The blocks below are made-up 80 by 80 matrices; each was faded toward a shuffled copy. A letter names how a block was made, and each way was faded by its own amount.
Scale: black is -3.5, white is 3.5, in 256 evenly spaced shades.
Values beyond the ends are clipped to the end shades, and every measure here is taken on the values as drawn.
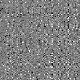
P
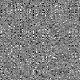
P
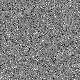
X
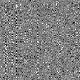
P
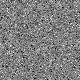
X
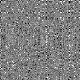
P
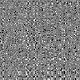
P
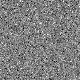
X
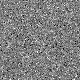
X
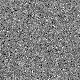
X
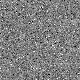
X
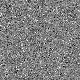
X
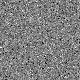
X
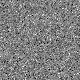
X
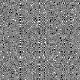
P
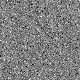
X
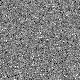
X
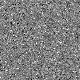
X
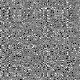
P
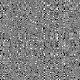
P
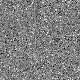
X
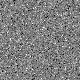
X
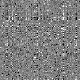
P
